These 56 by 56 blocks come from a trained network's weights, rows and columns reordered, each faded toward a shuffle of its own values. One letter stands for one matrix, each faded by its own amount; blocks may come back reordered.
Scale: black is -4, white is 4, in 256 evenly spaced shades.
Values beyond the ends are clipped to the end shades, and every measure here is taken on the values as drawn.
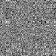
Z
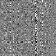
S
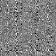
S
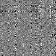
S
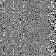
S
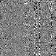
S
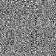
Z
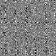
S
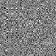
Z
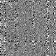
S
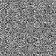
Z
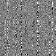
S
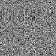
Z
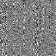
S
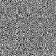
Z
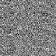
Z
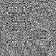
Z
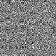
Z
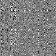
S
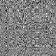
Z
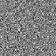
Z
